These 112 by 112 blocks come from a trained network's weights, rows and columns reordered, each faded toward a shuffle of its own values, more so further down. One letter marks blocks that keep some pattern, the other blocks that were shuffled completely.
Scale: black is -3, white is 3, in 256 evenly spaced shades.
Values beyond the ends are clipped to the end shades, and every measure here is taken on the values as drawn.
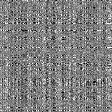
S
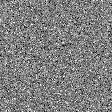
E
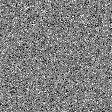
E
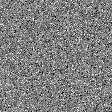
E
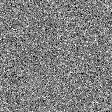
E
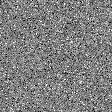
E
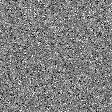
E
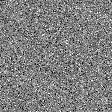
E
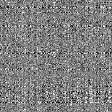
S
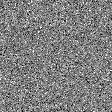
E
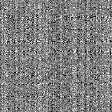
S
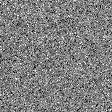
E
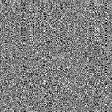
S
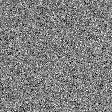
E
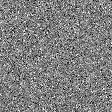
E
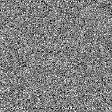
S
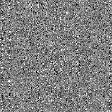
S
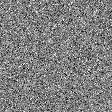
E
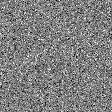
E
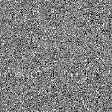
S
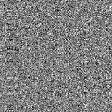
S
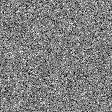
E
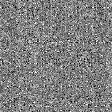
S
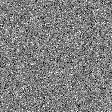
E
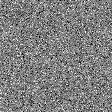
E
